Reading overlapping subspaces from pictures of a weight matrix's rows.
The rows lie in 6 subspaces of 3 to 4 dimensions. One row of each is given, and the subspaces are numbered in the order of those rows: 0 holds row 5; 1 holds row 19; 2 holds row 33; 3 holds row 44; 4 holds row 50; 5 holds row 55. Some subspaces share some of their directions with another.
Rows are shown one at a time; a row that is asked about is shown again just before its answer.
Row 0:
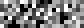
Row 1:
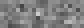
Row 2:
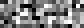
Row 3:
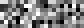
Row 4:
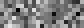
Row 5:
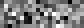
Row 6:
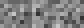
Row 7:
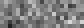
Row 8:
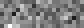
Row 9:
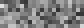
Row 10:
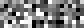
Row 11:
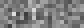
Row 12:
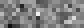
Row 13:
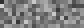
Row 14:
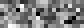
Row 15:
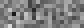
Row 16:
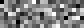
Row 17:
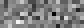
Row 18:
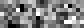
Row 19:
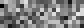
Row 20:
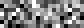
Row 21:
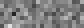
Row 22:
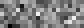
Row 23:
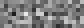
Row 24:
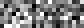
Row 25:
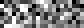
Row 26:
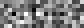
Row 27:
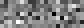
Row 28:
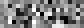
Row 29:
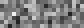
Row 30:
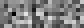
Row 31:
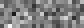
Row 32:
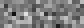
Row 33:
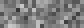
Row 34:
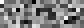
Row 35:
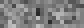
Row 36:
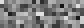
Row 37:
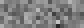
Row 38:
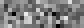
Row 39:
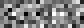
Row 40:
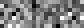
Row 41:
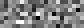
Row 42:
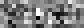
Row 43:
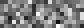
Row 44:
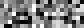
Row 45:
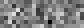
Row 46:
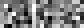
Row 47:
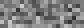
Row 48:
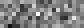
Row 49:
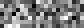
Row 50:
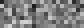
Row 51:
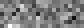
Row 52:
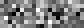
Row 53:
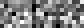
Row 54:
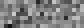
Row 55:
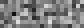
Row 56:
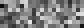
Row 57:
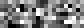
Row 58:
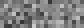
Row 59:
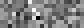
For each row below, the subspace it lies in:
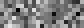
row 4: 2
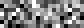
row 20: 3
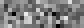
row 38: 0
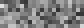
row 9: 1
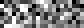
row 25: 4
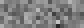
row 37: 0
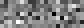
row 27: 4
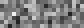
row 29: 5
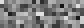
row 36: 4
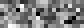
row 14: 1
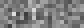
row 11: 2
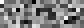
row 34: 4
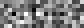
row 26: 2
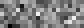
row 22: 1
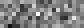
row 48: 2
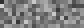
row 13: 4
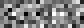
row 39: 2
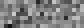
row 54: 3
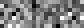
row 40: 3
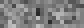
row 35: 0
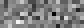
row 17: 4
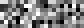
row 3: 5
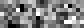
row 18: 4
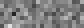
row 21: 2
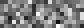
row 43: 0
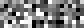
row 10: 5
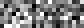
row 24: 5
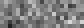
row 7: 4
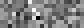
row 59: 2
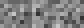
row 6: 3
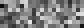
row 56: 1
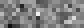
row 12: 0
